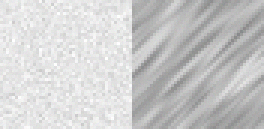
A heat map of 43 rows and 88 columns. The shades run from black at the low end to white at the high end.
It is made of 1 by 2 panels. Panel 1,1: very high, fine-grained, faint in contrast. Panel 1,2: high, slanting up to the right.
